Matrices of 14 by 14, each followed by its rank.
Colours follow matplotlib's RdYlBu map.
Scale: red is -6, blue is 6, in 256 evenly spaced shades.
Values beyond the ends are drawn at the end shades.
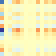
one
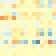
three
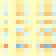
one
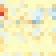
three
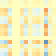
one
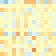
three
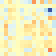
three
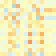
three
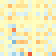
three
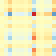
one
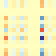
one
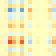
one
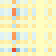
one
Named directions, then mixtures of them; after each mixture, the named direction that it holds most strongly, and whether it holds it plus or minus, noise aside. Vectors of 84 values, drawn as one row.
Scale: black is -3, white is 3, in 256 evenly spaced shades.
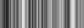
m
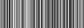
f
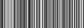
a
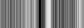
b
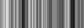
m, minus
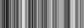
m, plus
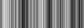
m, minus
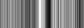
b, minus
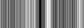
b, plus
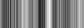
b, plus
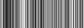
a, minus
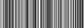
a, minus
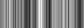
b, minus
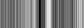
b, plus
